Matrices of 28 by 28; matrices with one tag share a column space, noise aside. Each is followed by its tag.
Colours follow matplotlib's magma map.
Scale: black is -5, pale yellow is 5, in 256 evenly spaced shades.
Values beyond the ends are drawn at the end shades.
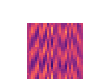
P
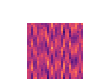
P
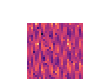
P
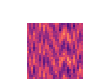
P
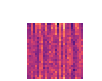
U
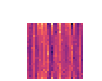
U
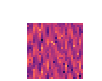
P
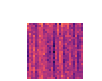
U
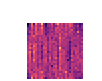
U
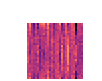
U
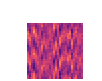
P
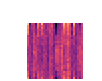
U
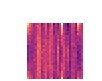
U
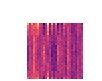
U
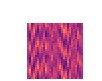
P
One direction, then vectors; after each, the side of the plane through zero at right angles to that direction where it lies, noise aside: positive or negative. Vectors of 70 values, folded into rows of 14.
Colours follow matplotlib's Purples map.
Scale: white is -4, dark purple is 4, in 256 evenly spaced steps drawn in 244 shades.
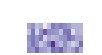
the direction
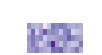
positive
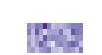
negative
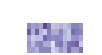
negative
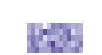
positive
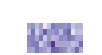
positive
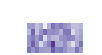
positive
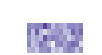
negative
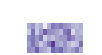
positive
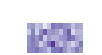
positive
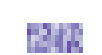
negative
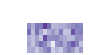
negative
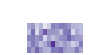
positive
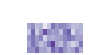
positive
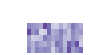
negative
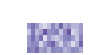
positive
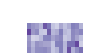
negative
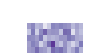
positive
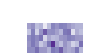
positive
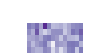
negative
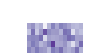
positive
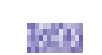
positive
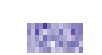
negative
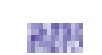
positive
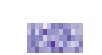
positive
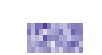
negative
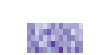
positive
